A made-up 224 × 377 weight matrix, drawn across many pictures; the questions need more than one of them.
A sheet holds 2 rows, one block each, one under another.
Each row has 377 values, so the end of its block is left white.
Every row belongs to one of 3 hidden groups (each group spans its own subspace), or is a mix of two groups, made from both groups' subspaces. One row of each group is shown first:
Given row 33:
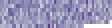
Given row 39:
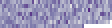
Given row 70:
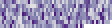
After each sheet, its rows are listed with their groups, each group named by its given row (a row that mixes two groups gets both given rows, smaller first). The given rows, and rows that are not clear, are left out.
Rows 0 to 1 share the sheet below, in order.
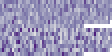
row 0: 70
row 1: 70
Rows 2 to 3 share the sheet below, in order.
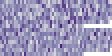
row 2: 39
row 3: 70
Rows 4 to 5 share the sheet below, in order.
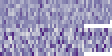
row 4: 33
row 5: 33
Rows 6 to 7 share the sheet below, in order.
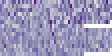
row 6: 39
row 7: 33 and 70
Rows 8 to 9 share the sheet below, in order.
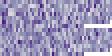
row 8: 33 and 70
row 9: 39
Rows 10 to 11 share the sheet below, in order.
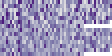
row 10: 39 and 70
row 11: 70
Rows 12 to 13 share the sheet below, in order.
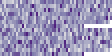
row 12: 70
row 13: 39
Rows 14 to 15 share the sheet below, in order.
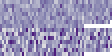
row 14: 33
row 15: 70
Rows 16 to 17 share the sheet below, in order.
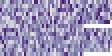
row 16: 39
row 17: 70
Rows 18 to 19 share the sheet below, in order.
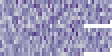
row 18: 39 and 70
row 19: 39 and 70
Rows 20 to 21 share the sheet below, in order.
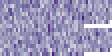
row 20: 33
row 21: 39
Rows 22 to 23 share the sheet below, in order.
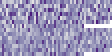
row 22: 70
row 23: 33 and 70
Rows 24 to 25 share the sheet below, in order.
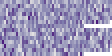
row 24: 33 and 70
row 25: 70
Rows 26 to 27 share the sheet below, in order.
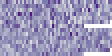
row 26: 39
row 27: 39
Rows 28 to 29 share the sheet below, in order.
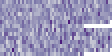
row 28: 39
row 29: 70
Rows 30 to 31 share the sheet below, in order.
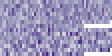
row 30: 33
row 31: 39
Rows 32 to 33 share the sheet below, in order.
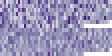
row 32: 33 and 39
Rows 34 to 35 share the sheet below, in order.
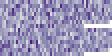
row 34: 33
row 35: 39 and 70
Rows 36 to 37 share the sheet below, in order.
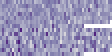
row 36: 39
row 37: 70
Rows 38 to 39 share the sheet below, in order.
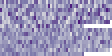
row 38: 33 and 39
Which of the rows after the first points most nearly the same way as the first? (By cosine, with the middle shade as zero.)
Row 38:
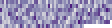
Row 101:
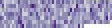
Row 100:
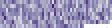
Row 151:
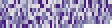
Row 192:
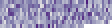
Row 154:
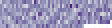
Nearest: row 154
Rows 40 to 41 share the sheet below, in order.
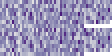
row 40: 70
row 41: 70
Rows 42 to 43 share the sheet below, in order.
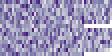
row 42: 33
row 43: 39
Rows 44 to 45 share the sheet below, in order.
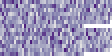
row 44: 70
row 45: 39
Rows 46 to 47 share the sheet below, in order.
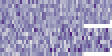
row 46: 70
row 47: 39
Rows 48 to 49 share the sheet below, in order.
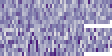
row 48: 39 and 70
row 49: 70
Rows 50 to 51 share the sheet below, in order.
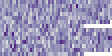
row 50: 39 and 70
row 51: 33 and 70
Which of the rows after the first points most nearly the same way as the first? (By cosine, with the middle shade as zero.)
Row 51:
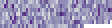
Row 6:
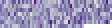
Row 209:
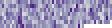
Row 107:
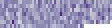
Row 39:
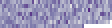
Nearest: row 107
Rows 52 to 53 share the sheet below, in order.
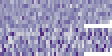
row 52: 39
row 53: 33
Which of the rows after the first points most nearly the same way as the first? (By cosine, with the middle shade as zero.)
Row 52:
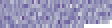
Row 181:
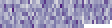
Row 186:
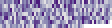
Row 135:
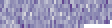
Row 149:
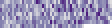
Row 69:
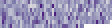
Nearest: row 69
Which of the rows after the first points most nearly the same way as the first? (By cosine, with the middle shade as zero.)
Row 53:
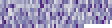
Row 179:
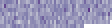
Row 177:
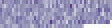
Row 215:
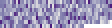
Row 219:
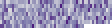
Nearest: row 219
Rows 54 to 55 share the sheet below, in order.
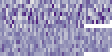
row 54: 70
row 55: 70
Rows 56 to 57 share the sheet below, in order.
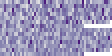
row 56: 33
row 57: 70
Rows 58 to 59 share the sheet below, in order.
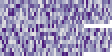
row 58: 33
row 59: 70
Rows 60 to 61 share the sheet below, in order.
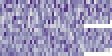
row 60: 70
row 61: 33 and 39
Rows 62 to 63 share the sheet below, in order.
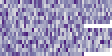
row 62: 33 and 39
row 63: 39
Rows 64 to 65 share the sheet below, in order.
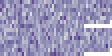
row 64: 39 and 70
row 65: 70
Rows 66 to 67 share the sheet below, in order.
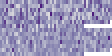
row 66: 33
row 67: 70
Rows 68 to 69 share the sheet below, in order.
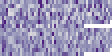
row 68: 33
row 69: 33 and 70
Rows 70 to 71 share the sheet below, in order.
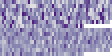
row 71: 33 and 70
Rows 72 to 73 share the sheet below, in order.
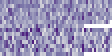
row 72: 33
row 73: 33
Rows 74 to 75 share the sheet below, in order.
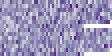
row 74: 39
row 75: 33 and 70
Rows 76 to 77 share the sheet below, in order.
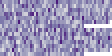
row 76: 33 and 70
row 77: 70
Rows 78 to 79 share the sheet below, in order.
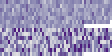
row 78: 33
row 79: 39
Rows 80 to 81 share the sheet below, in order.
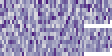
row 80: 33 and 70
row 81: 70
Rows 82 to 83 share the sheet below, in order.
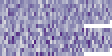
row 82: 33
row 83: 33
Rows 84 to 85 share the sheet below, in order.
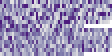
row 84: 39
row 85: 33
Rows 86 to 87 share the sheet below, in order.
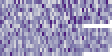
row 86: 39
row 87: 39
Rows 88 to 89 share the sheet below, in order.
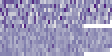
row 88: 70
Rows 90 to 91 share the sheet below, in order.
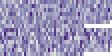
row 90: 70
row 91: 70
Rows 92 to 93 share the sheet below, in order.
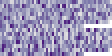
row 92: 39
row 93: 70
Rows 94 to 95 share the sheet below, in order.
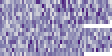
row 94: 39
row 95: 70
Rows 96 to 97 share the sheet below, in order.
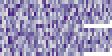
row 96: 33
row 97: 33
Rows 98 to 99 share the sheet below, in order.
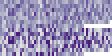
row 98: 33
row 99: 33
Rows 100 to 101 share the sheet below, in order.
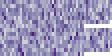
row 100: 33 and 70
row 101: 70
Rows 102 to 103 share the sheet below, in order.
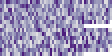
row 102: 33
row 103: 39
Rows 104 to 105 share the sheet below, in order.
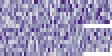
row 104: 39
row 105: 70
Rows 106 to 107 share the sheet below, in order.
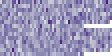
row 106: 39
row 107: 70
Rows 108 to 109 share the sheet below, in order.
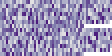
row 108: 70
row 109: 39 and 70
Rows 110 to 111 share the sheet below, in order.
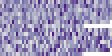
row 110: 39 and 70
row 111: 39
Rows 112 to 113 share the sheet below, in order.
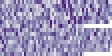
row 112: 39
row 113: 70
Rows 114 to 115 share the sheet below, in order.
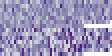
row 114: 33
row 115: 39
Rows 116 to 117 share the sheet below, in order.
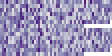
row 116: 33
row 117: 33
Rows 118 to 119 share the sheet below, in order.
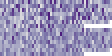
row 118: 33
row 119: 33
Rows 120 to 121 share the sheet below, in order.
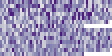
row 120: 33
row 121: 70
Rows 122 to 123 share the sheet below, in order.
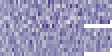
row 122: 39
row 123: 70
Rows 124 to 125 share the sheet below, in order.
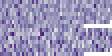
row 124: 70
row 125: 33
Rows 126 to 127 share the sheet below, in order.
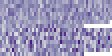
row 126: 33
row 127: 70
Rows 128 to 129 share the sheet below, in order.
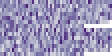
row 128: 39
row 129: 70
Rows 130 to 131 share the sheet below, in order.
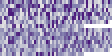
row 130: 33
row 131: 33
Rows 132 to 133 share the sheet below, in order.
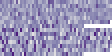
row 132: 39
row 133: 70
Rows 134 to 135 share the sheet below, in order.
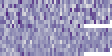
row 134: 70
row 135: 39 and 70
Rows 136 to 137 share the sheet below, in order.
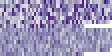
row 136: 33
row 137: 39 and 70
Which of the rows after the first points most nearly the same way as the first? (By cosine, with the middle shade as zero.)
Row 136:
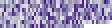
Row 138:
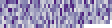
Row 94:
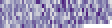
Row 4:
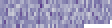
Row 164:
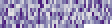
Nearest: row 94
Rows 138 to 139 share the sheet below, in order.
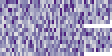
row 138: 33 and 70
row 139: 70
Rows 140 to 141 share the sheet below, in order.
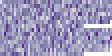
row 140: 39
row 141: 39 and 70
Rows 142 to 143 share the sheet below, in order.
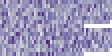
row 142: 33
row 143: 33
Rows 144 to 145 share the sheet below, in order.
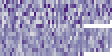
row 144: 33 and 70
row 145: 70
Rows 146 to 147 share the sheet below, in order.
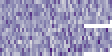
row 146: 39
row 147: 39
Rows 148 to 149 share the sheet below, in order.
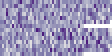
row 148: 70
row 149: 39
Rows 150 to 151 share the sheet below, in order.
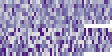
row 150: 33
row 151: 33 and 39
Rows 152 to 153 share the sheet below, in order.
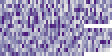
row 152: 70
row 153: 39
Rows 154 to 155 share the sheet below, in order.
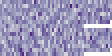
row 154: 39
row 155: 33 and 70
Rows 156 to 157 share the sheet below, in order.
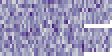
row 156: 39 and 70
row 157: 33
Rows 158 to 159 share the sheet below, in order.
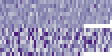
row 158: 70
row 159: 33 and 70
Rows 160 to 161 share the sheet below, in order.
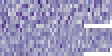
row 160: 33 and 39
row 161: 33 and 70
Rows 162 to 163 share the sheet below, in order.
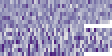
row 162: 39
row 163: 70
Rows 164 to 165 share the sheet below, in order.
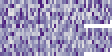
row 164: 33
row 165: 33
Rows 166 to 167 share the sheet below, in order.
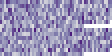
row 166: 33
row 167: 39
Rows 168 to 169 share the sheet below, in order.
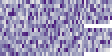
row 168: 33 and 70
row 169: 39
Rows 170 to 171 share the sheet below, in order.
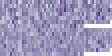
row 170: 39 and 70
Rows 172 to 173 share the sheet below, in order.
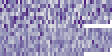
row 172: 33 and 70
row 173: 33
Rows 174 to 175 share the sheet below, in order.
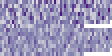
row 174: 70
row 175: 33
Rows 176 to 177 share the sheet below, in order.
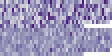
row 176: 33
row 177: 33 and 39
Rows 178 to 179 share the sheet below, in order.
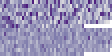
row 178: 39
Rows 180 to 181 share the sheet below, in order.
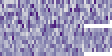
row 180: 70
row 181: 33
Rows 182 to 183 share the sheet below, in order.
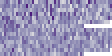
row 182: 39
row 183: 70
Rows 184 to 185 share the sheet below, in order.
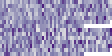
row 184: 33 and 39
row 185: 39
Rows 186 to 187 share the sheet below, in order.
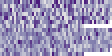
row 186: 33 and 39
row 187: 39
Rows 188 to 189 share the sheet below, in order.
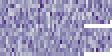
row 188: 33
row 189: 70
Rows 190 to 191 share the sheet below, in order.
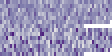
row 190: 33
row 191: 33
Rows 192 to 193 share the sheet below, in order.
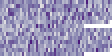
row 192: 33
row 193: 70
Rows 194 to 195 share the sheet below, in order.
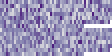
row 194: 33
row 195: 39
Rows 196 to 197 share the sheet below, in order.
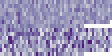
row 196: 70
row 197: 33
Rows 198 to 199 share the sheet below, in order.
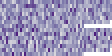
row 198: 39 and 70
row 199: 70
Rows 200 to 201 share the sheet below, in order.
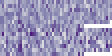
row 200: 70
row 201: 39 and 70
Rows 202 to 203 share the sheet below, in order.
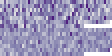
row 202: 33 and 39
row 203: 39
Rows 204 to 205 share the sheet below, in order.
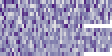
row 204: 70
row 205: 70
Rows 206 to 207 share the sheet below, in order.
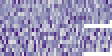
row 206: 39
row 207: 70
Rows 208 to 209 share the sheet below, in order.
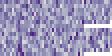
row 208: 33
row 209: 70
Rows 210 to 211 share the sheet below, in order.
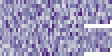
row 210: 39
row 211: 39
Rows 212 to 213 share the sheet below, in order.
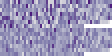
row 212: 39
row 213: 33 and 39
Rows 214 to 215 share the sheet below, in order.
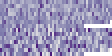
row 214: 33
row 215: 39
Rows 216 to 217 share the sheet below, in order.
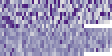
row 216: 39
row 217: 39 and 70
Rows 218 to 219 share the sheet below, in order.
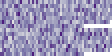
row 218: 70
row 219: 33
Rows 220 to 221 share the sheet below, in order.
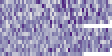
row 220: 39
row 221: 39
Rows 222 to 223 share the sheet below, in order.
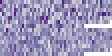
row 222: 39
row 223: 33 and 39
